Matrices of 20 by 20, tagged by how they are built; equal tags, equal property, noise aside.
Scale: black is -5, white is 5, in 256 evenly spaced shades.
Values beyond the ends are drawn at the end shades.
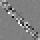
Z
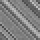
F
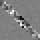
Z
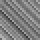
F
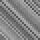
F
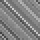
F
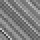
F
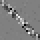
Z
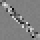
Z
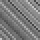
F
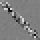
Z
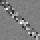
Z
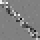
Z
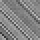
F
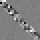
Z
